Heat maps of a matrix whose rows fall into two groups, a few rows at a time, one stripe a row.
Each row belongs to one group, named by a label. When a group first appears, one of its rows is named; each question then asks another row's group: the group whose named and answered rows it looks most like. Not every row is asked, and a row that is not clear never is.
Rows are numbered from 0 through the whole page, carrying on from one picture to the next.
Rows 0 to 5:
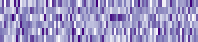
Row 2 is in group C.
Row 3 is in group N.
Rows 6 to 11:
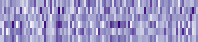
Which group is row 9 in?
C
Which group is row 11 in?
C
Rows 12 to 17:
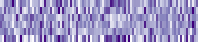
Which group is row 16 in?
N
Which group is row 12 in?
C
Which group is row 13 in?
C
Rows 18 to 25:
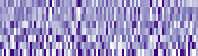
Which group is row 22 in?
N
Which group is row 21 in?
N
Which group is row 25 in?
N
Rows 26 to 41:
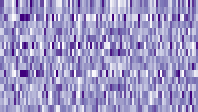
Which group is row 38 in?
C
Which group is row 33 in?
C
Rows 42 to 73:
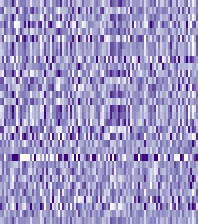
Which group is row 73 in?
C
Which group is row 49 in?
C
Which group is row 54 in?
N
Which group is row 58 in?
C
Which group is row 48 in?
C
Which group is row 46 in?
C
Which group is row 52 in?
C
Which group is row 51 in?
N
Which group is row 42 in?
C
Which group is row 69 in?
C
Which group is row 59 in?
C
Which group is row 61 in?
C
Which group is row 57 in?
C
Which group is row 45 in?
N
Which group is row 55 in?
C
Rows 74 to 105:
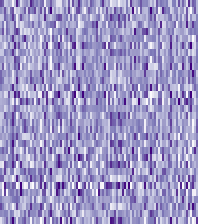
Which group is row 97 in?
C
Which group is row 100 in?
C
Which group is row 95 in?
N
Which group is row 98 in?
N
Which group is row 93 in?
N
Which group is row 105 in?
C
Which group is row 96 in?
N
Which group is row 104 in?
N
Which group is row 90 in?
C
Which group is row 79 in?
C
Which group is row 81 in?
C
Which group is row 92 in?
C
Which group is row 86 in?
N
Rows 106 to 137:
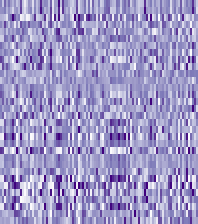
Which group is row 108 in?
N
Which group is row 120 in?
N
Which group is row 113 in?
N
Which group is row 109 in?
N
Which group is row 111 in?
C
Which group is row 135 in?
C
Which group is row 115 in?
N
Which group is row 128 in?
C
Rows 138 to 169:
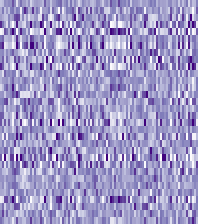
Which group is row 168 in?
N
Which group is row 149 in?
C
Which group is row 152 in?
N
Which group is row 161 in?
C
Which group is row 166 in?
C
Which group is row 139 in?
C
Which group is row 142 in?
C
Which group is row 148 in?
C
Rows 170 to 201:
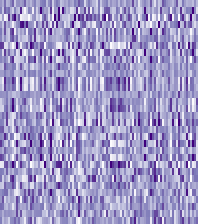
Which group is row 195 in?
N
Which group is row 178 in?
N
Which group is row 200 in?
N
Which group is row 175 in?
N
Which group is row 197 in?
N
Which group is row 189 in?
N
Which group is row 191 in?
N
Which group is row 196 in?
C
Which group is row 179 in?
C
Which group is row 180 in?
N
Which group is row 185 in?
C
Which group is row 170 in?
N
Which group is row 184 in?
C
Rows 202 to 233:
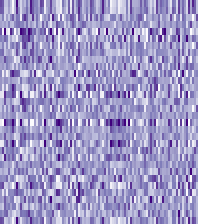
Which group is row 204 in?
C
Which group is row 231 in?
C
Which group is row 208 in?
C
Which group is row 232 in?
N
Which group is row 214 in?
N
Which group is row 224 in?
C
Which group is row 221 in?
N
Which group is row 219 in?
C
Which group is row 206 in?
N
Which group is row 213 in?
N
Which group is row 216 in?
N
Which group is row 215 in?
C
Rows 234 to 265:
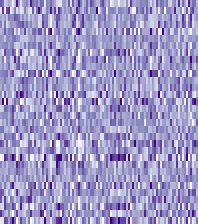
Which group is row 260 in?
N
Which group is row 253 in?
C
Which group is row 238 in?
N
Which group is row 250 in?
N
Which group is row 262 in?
N
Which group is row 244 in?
N
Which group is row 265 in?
C
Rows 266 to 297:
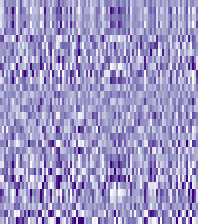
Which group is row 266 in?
C
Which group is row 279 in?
C
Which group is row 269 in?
C
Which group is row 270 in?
C
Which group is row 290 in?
N
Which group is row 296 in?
N
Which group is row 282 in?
N
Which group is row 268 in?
C
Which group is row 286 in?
N
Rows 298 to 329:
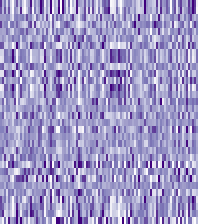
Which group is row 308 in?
C
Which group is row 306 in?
C
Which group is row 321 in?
N
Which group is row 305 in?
C
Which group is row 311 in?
C
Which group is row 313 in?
N
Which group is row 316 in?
N
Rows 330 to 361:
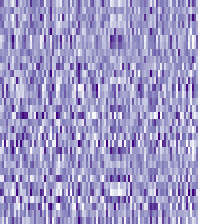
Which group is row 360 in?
N
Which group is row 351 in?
C
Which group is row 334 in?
N
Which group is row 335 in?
C
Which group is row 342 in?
N
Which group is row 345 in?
C
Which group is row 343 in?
N
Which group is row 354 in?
N
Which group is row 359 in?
N
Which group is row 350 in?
N
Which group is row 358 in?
C
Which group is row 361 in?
N
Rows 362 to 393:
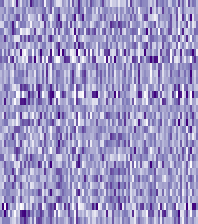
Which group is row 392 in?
N
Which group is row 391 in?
N
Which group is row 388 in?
C
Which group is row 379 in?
N
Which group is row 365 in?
C
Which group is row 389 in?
N
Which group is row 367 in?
N
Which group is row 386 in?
C
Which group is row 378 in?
C
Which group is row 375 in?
N
